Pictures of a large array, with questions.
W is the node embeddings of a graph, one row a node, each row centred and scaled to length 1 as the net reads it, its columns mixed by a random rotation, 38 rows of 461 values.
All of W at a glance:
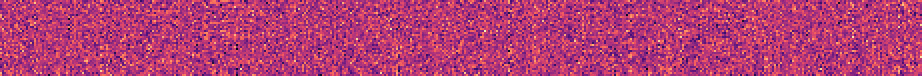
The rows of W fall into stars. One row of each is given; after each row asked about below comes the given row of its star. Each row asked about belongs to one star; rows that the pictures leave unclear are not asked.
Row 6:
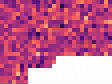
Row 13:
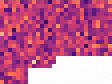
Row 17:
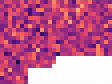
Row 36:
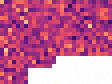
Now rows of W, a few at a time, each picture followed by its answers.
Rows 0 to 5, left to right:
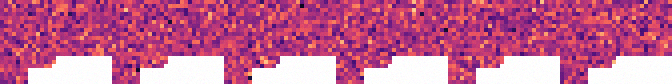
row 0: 17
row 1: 13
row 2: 6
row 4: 13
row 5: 36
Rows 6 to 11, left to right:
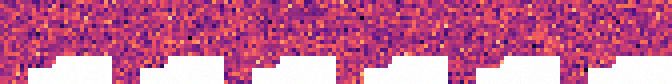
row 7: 36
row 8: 13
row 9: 6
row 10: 17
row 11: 13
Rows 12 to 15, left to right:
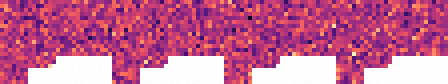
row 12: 6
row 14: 6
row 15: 17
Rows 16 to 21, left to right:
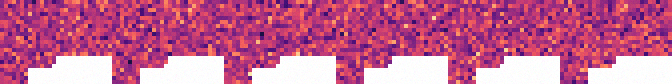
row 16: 6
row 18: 6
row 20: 13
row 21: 17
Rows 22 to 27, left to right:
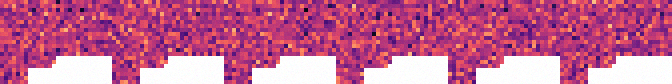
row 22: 36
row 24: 36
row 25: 6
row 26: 36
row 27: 13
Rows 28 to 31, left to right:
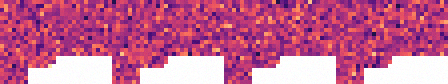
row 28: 13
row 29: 6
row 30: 6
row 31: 6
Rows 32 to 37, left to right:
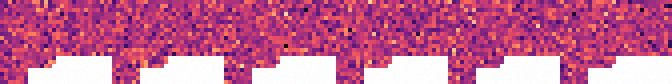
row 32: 17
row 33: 13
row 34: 36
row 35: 13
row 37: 36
